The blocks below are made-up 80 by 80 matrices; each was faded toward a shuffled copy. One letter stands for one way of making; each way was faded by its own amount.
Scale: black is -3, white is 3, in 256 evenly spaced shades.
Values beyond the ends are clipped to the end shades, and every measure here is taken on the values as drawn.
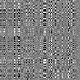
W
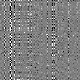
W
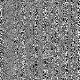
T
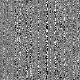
T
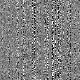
T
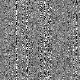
T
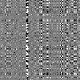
W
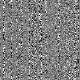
T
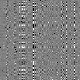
W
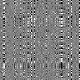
W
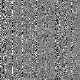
T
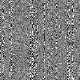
T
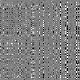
W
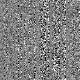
T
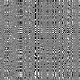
W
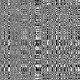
W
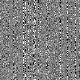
T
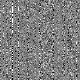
T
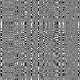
W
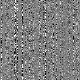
T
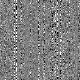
T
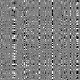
W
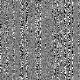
T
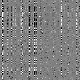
W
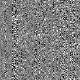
T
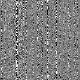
T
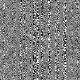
T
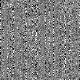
T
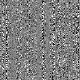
T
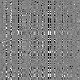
W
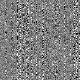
T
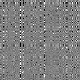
W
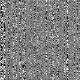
T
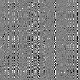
W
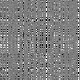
W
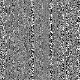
T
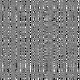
W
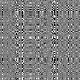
W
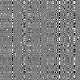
W
